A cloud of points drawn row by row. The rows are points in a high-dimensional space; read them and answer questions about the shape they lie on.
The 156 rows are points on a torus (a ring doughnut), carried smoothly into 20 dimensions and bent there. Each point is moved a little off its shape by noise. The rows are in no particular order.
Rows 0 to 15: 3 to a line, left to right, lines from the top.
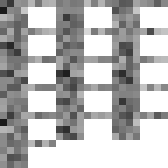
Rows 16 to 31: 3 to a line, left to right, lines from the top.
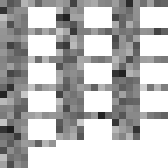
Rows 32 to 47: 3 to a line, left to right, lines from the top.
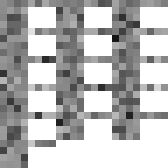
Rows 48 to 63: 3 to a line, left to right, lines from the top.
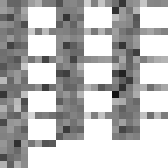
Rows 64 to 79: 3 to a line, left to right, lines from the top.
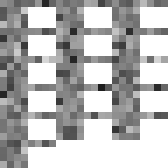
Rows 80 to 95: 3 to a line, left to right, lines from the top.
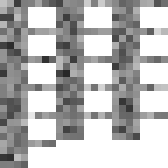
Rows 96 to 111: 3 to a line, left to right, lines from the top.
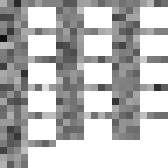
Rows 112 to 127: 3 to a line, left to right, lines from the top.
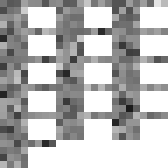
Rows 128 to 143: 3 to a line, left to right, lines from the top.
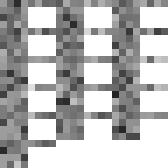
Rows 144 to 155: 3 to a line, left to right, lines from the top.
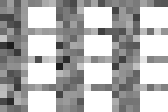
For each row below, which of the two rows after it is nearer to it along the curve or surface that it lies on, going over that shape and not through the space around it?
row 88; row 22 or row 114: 22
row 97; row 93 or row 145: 145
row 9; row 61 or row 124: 61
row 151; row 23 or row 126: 126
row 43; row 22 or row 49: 49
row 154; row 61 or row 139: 61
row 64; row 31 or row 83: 31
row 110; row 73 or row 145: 145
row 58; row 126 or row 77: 126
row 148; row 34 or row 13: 34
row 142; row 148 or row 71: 148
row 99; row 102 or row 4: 102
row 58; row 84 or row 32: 84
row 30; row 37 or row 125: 37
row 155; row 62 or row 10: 62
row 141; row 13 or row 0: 0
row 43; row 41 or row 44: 41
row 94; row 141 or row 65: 65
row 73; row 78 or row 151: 151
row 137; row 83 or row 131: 131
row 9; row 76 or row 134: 76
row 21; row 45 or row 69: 45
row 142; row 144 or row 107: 107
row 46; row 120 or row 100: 100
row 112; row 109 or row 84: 109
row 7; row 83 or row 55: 83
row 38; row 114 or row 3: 3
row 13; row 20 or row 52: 20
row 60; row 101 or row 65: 65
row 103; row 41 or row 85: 85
